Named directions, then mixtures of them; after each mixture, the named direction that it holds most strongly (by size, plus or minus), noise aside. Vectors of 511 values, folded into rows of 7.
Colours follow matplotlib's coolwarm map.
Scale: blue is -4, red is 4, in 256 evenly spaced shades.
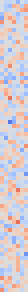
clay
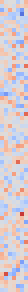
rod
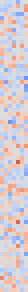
clay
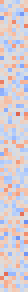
rod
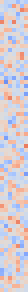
clay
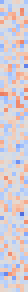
rod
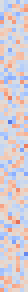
clay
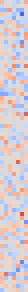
rod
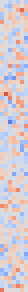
clay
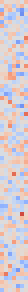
rod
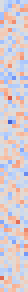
clay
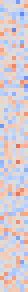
rod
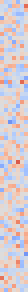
clay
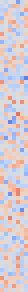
clay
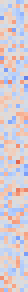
clay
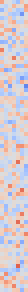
rod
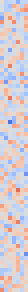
clay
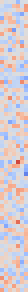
clay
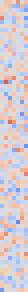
clay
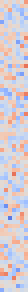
rod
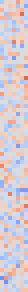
rod
